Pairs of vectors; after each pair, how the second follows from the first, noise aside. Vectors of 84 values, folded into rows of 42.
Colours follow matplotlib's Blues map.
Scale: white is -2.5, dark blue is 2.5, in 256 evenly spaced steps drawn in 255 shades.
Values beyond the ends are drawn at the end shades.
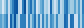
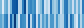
copied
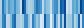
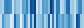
wrapped around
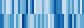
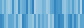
shrunk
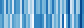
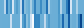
partly zeroed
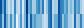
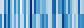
wrapped around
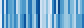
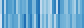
shrunk
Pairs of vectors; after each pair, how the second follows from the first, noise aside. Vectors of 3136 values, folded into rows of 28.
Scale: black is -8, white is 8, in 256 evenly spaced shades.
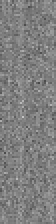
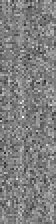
scaled up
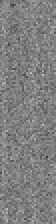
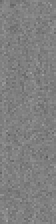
shrunk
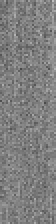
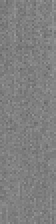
shrunk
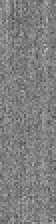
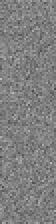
shuffled
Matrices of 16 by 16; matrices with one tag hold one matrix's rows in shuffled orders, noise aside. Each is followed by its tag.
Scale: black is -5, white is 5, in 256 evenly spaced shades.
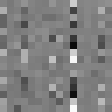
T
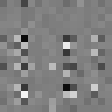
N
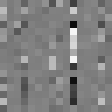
T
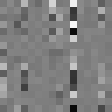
T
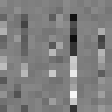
T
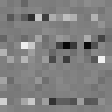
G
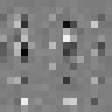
N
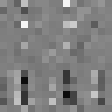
N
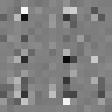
N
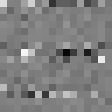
G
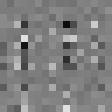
N
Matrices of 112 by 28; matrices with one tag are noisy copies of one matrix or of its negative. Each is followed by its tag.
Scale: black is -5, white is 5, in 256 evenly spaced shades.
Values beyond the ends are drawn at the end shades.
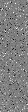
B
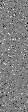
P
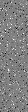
B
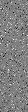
B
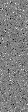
B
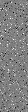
B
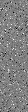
B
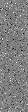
B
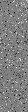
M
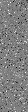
M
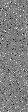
B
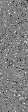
M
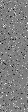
P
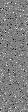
B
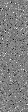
B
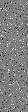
B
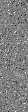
M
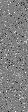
M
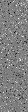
M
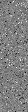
M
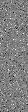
B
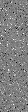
B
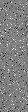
B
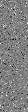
P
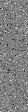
B
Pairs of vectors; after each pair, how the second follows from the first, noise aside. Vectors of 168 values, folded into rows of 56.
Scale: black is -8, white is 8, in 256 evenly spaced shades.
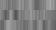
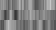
scaled up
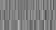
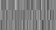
wrapped around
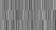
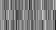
scaled up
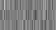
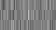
wrapped around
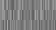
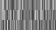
scaled up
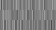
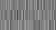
wrapped around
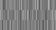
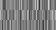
scaled up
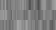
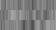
wrapped around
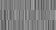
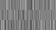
wrapped around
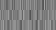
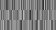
scaled up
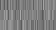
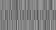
wrapped around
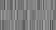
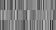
scaled up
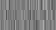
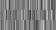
scaled up
